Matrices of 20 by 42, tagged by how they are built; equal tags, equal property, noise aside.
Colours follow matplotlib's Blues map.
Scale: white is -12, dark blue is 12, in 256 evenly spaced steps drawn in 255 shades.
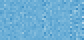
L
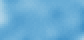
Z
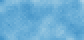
Z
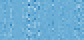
L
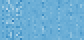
L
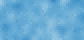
Z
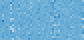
L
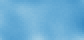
Z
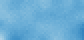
Z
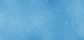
Z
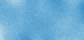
Z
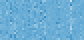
L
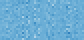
L
